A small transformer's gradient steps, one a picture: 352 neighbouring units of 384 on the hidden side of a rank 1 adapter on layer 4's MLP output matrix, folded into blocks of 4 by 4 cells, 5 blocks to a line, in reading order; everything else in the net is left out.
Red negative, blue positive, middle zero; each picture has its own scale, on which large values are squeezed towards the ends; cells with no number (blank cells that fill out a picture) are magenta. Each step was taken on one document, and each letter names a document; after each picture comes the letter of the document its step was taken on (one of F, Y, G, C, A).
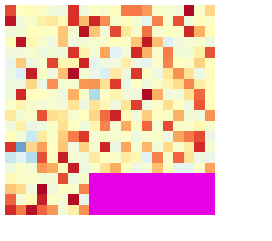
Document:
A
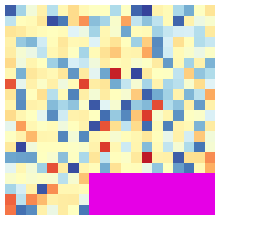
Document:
A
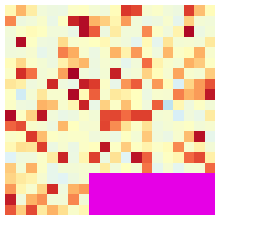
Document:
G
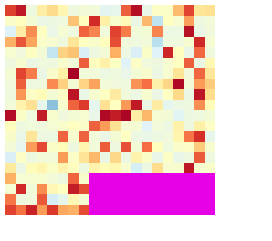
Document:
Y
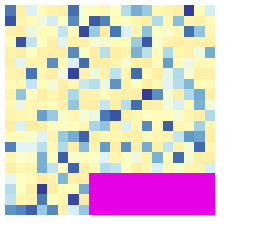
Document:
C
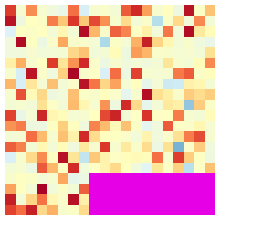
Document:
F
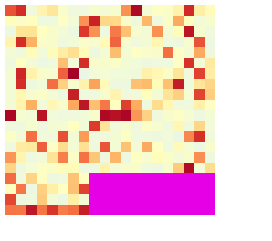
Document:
Y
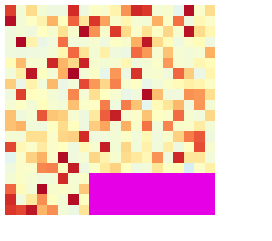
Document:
A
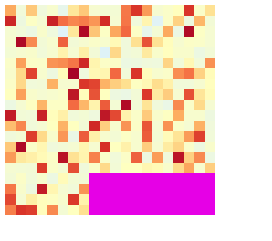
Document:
F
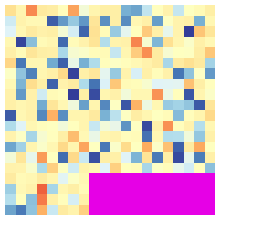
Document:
F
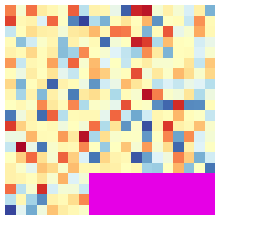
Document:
F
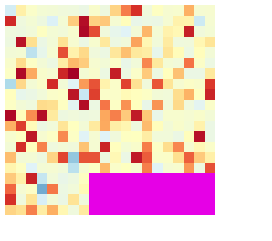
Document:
G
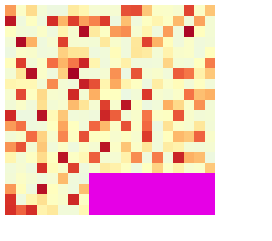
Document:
F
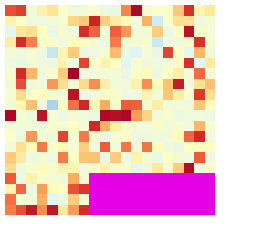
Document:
Y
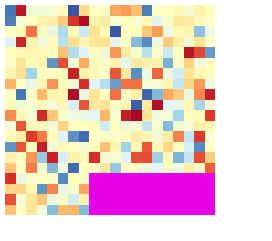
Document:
C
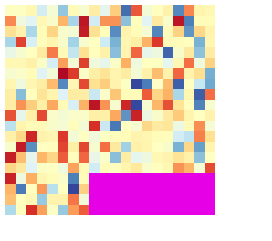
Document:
Y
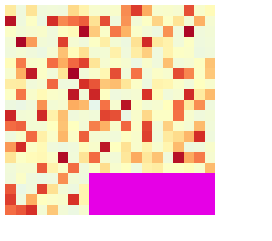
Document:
F
